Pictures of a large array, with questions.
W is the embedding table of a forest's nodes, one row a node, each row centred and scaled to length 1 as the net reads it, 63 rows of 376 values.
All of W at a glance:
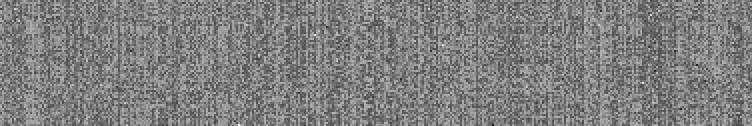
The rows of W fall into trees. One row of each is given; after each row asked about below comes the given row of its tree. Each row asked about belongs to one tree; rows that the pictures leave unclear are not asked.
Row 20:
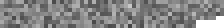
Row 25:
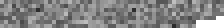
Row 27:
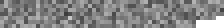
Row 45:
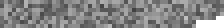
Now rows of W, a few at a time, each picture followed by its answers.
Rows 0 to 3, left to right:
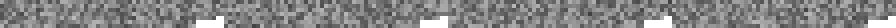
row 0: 25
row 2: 27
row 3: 25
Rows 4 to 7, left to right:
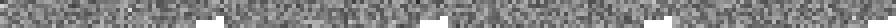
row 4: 27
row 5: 25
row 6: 20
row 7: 27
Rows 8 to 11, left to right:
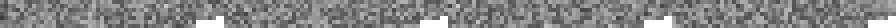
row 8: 25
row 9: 25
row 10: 45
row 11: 20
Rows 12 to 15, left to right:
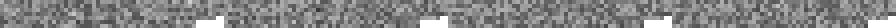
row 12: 45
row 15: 20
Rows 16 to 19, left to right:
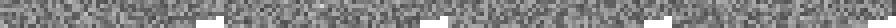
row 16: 20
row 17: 25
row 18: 27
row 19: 27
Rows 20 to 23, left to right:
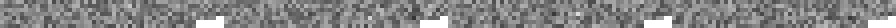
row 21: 27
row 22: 20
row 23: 20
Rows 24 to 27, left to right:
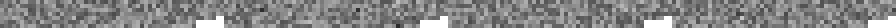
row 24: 27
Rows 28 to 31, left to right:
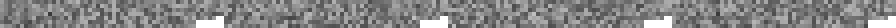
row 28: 20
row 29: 20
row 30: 20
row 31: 20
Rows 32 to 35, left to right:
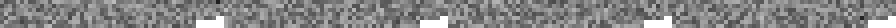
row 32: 25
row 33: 27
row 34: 27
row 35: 25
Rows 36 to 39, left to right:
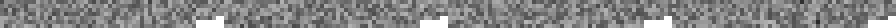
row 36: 27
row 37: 20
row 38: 27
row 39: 25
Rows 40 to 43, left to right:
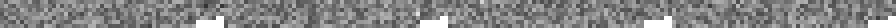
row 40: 25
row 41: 45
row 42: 27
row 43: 27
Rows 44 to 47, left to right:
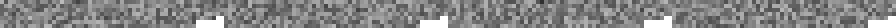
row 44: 25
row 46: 27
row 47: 20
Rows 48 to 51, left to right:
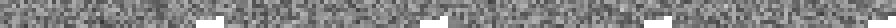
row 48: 20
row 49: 45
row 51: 20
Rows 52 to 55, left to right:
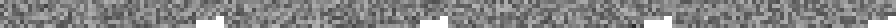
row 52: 25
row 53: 25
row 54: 20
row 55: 20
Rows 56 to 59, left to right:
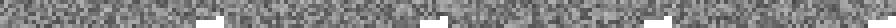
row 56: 27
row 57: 20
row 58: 45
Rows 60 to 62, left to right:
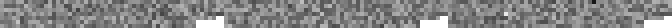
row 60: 20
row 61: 20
